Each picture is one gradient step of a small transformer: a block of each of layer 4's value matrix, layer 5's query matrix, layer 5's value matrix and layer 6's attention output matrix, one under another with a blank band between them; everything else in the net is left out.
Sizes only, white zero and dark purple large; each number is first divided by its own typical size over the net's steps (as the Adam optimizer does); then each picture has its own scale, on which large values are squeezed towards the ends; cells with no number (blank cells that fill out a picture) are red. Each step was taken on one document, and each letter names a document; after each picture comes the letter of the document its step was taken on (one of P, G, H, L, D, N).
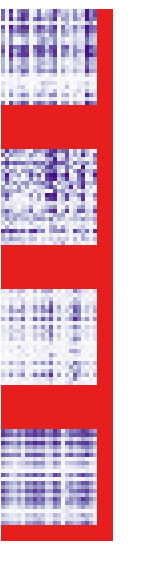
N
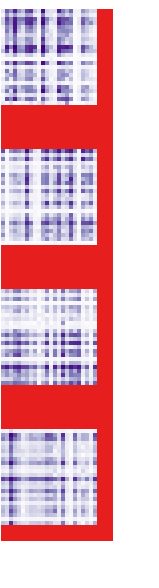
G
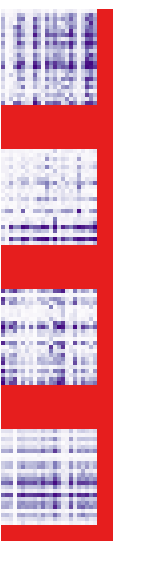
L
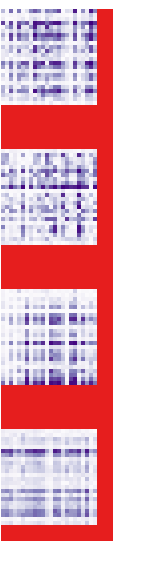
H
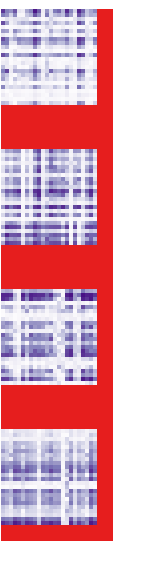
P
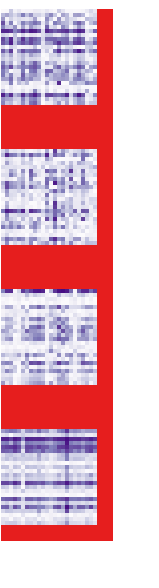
N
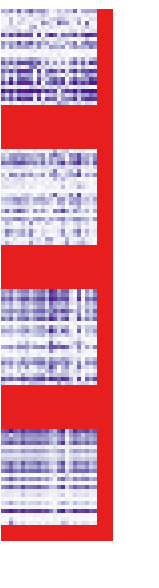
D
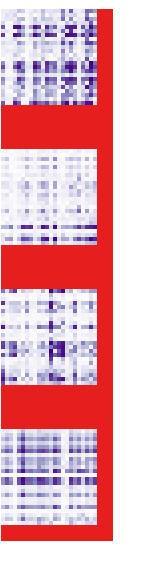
L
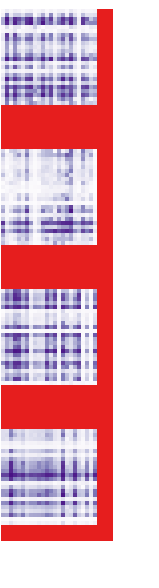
G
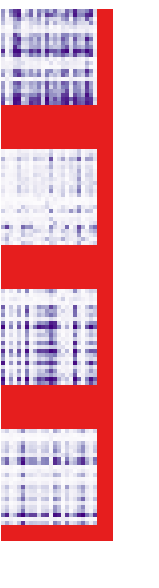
L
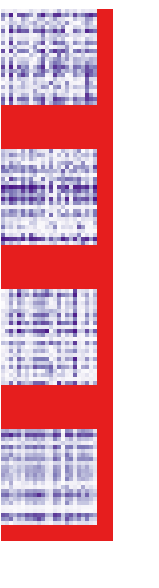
N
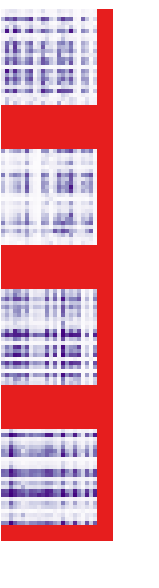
G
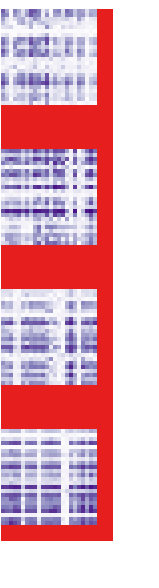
P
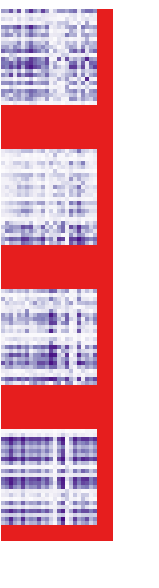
D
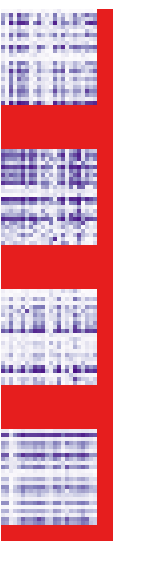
D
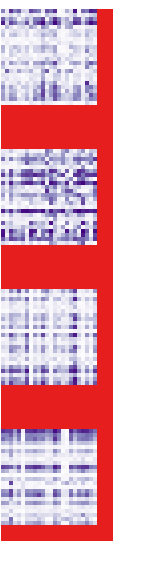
H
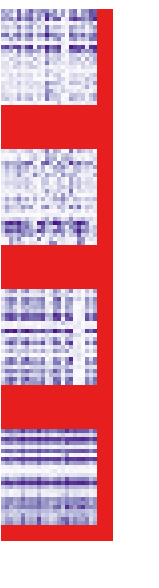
D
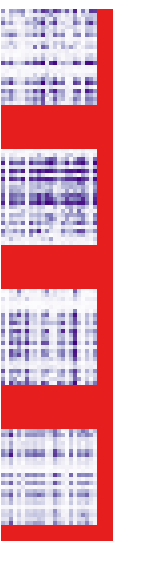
H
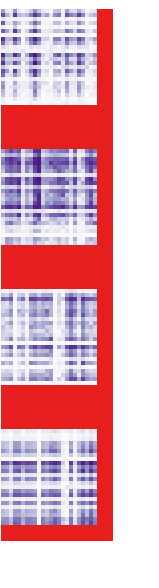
P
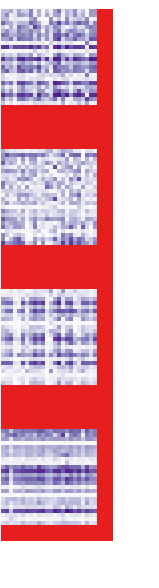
D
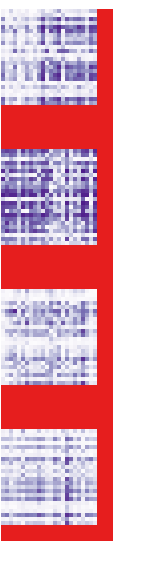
N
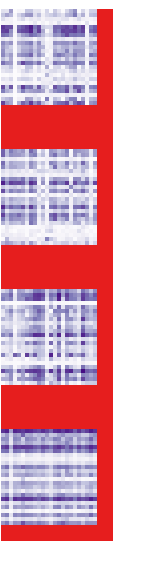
N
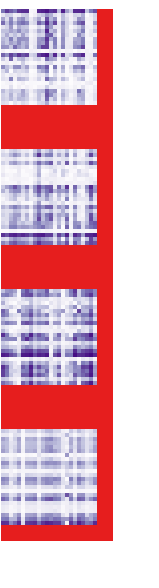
P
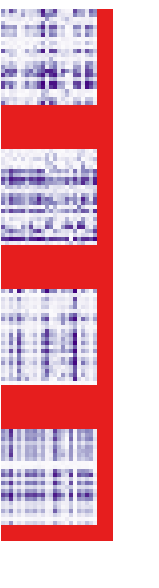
H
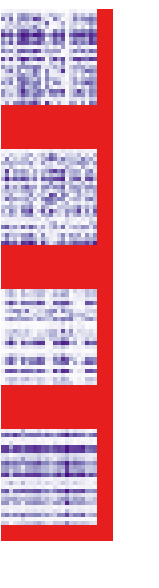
N
